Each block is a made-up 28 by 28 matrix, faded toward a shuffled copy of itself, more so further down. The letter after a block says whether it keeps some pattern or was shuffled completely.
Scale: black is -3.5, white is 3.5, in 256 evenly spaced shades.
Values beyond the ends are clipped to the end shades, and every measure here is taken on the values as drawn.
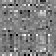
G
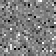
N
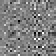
G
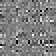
G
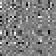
G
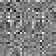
G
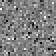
N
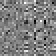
G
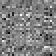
G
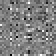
G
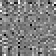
G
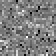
N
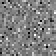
N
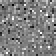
N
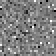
N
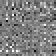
G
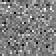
N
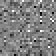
G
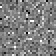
N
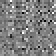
G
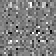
G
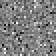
N
